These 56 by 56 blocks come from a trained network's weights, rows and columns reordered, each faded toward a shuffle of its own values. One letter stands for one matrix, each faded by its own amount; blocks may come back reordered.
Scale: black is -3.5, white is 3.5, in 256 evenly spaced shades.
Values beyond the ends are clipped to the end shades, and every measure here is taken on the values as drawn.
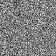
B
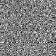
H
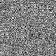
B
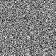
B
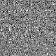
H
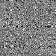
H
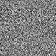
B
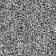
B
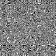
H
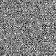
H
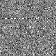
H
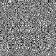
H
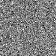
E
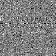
H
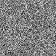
B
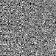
H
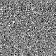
E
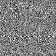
H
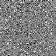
E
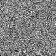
B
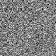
B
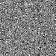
E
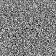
B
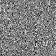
E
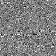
H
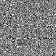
H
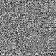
B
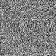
B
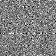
H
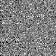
E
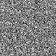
E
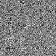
H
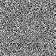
H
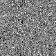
E
